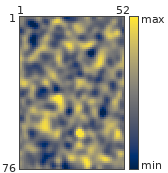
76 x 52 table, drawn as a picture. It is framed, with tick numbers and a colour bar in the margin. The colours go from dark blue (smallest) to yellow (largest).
No overall slope runs across the table. The field is mottled with small blotches. Neither half mirrors the other. There are no lone odd cells. On average the colour sits 50% of the way up the scale. No row or column stands out. The histogram is bell-shaped.
